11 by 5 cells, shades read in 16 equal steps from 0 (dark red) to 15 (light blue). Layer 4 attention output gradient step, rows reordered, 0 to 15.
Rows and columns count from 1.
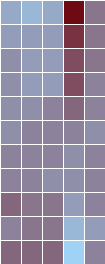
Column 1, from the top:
12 11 10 10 10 10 9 9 7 9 7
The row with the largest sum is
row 10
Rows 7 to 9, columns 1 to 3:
9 9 9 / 9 9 10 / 7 8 8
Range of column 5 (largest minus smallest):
3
